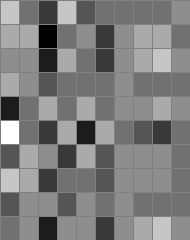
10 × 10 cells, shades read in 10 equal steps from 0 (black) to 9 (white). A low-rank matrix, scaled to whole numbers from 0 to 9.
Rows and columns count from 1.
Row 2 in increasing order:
0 2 4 4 5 5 6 6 6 6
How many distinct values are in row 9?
3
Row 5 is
1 4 6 4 6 4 5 5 6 5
